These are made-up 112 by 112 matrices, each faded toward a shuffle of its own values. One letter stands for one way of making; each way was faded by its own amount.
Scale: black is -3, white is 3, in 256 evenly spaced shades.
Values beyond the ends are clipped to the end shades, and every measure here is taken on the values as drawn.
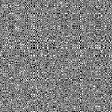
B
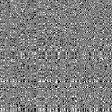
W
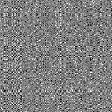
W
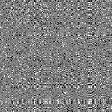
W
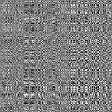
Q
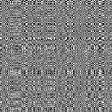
Q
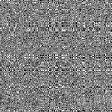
B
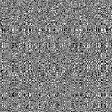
B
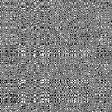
W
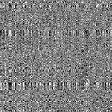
B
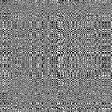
Q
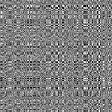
Q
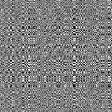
Q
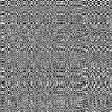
Q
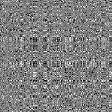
W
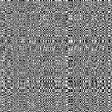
Q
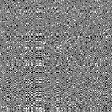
W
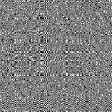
W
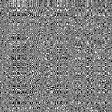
W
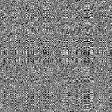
B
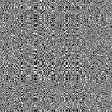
W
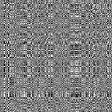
Q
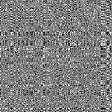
W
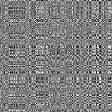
Q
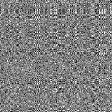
B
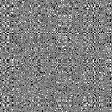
W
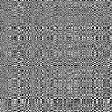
Q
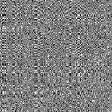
W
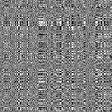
Q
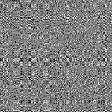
W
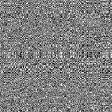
B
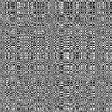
Q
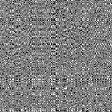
W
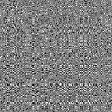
W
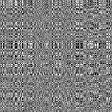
Q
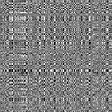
Q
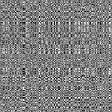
Q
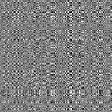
Q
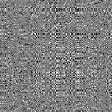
W
